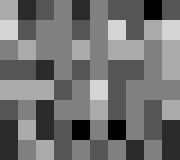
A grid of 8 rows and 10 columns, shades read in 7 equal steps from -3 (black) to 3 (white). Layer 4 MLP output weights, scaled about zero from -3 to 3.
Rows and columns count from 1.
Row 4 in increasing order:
-2 -1 -1 -1 -1 -1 0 0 0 1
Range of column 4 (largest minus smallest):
1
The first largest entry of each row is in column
1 1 2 10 6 6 2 3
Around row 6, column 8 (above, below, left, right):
0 0 -1 -1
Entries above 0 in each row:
1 4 5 1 4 2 1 1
